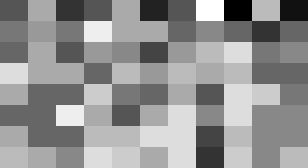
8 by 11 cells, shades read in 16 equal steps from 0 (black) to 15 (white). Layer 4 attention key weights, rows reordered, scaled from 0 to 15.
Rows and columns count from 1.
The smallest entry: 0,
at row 1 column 9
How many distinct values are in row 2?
7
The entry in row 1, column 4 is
5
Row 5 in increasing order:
5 6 6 6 7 7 10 10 12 12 13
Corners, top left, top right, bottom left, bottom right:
5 1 11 11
